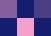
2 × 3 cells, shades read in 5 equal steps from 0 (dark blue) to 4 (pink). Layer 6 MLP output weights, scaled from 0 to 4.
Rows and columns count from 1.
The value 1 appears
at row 1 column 3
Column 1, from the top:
2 0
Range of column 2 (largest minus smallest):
4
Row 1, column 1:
2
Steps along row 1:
down up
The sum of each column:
2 4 1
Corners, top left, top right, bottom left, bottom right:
2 1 0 0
